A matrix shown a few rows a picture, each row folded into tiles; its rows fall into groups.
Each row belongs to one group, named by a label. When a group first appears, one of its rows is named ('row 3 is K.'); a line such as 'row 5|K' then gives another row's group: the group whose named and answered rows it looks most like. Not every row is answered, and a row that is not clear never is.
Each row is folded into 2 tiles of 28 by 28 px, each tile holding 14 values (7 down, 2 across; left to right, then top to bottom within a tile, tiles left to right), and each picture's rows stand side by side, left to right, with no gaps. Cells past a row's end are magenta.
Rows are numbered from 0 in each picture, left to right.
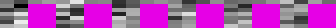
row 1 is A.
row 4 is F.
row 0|F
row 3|F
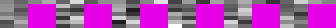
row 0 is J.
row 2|J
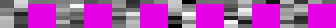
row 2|F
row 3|F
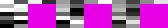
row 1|J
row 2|J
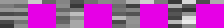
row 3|A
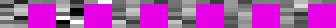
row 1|J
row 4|F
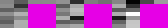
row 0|F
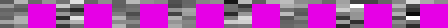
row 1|A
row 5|A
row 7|A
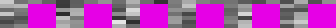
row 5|A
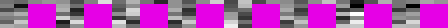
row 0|F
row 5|J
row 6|F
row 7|F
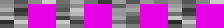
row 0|J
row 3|J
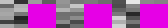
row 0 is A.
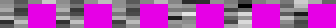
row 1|J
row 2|J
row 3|F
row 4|F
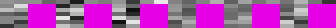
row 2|J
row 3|J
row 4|A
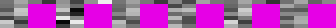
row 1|J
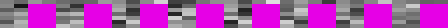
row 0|F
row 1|F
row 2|J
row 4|J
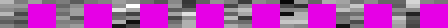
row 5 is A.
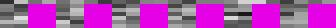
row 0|A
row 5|A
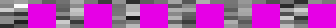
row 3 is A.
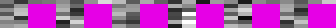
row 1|J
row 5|J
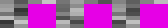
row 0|J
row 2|J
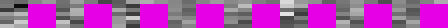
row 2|A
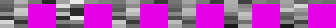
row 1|A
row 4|F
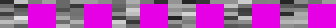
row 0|A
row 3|F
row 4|A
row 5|A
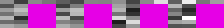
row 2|J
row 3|A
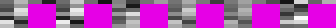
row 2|F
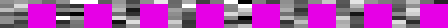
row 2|J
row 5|J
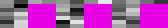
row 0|F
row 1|J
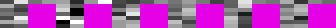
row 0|A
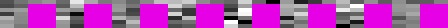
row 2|J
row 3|A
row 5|F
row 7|F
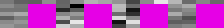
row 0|F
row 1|F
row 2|J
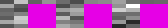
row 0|A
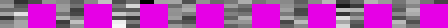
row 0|F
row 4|A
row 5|J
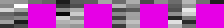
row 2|A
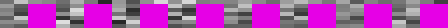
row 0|A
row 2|J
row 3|A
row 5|A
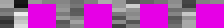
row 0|F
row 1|J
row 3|F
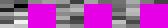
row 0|F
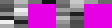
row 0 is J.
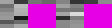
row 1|F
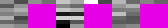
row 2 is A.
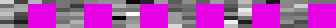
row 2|F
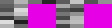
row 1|A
